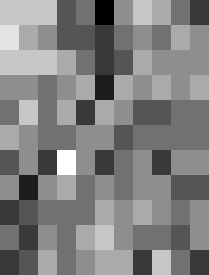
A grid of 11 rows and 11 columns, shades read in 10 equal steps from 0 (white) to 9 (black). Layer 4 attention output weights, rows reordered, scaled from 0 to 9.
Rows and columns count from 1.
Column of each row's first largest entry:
6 6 6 6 5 7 3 2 1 2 1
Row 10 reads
5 7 4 5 3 2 4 5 5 6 4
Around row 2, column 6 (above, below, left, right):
9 7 6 5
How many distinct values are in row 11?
6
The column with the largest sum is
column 6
